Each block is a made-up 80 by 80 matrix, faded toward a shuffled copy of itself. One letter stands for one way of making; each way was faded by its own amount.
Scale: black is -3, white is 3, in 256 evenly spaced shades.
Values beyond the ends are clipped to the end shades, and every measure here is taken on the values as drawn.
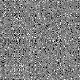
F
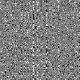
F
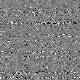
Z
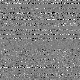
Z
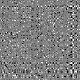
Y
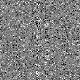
F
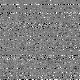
Z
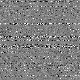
Z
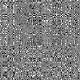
Y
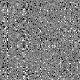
F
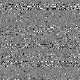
Z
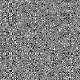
F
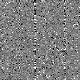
F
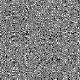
F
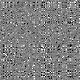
Y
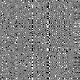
Y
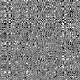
Y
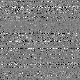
Z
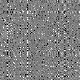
Y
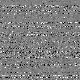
Z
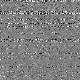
Z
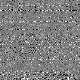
Z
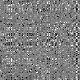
Y
